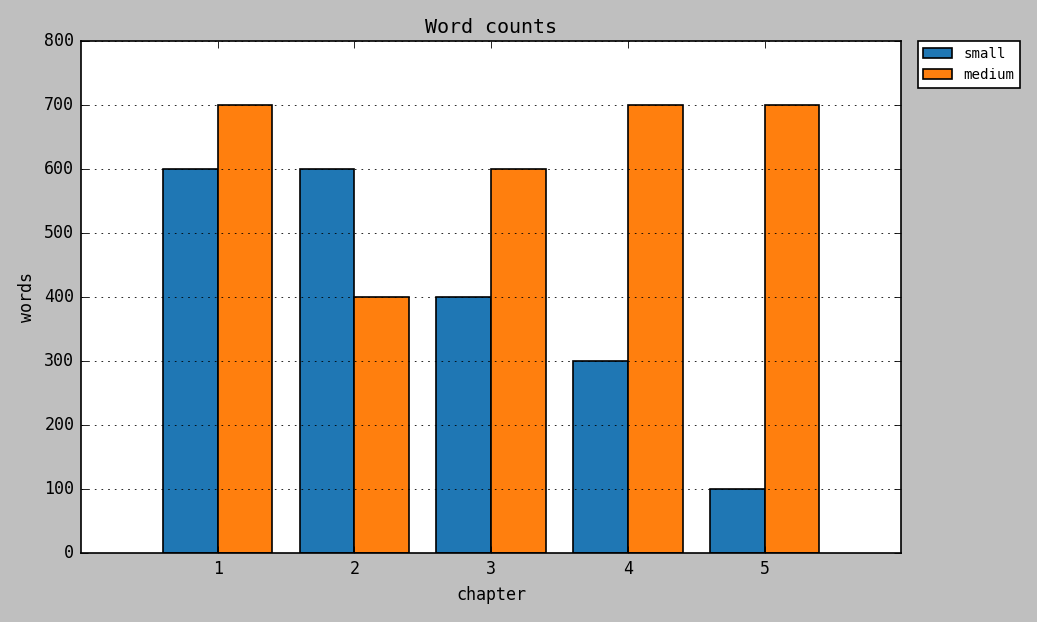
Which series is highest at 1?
medium
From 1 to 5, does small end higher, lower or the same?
lower
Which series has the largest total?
medium
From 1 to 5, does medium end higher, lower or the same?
the same
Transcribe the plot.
Title: Word counts
x-axis: chapter, ticks 1 2 3 4 5
y-axis: words, ticks 0 100 200 300 400 500 600 700 800
Legend: small, medium
Values:
small: 600 600 400 300 100
medium: 700 400 600 700 700
